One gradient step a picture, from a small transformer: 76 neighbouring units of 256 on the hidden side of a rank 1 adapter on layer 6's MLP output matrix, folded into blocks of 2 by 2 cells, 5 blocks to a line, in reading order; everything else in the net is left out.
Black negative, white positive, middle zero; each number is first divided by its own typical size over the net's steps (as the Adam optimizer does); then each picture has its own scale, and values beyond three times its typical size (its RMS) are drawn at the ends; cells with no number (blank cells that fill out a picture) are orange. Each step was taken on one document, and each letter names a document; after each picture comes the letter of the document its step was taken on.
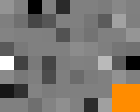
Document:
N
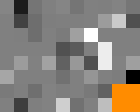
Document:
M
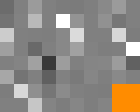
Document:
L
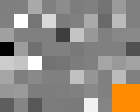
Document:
N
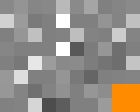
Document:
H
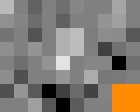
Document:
L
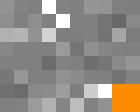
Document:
L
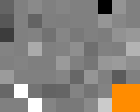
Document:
L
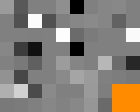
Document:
N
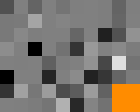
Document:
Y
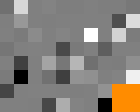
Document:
M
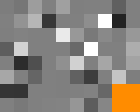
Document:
N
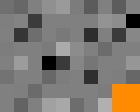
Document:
M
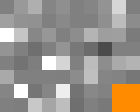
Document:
Y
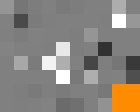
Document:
M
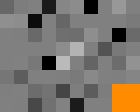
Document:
H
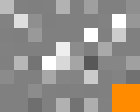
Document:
M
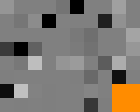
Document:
N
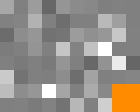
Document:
L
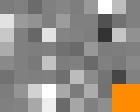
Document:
Y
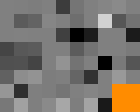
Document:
N
